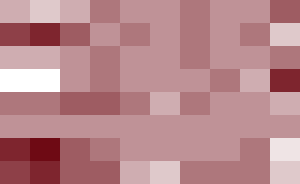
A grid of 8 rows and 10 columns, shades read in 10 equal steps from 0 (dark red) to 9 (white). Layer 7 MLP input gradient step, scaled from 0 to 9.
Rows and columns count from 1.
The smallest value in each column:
1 0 3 3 4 5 4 4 4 1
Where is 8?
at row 7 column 10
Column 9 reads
5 4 5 6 5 5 4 4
